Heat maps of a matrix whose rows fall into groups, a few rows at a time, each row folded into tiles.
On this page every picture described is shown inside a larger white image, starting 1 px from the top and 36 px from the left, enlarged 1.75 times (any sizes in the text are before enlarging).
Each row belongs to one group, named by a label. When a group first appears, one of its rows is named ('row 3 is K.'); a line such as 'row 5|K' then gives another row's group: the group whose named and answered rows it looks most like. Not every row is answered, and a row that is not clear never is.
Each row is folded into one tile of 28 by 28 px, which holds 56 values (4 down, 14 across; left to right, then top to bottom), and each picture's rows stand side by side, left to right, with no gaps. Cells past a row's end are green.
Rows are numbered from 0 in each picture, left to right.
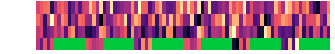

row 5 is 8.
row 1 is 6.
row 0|8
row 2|8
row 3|6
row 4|8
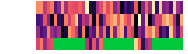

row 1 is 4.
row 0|6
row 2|4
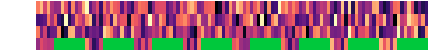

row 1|4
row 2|8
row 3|8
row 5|6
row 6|4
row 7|4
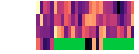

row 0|4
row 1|8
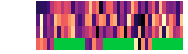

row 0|4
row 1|8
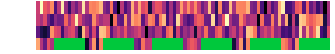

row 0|6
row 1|6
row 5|4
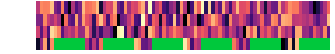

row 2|6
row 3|4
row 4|6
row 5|8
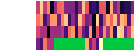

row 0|8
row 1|4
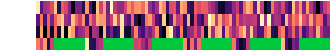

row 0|4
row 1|4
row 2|6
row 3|4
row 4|4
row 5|4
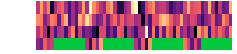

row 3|6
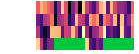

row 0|6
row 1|4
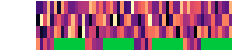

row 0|4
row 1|6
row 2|6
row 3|6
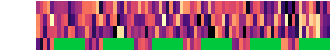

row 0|8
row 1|8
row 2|6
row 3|6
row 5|4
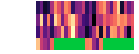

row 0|4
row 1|4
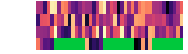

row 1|4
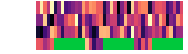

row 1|6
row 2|8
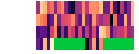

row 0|8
